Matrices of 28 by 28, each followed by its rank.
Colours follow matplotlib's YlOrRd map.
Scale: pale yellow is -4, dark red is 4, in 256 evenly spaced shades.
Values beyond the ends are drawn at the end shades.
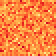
full rank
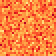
full rank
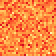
full rank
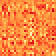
five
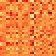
three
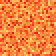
full rank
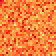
full rank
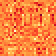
five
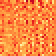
five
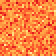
full rank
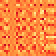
three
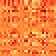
three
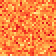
full rank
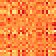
three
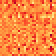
five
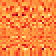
three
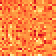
five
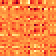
three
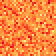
full rank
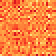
five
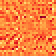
five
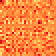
five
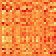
three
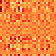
three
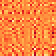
three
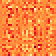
five
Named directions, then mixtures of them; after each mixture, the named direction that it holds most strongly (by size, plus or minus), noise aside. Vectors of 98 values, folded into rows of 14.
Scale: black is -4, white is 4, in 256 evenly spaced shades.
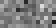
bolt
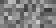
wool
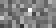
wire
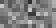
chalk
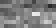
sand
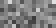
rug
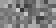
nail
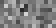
wool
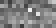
chalk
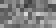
sand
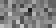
wire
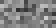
bolt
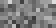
rug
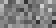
bolt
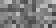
rug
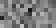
wire
